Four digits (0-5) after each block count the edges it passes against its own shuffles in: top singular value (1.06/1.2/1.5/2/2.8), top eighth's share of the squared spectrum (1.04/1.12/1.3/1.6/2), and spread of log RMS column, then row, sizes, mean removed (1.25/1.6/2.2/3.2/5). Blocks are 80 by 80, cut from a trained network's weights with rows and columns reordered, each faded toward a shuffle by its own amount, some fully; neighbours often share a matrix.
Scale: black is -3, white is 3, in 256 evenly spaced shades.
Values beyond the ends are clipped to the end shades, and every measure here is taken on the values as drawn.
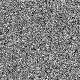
0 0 0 0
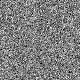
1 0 0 0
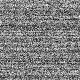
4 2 0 1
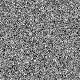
0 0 0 0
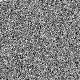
0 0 0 0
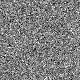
0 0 0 0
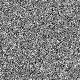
2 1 0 0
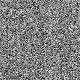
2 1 0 0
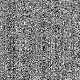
3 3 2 1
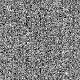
2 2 1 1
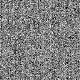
2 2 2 0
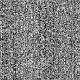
3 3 2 1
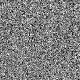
1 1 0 0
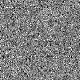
3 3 1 1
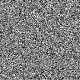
2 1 0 0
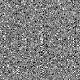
3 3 2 1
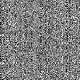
3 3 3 1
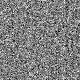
1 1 0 0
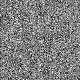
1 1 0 0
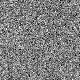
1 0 0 0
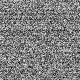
2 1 0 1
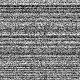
5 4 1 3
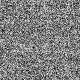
1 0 0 0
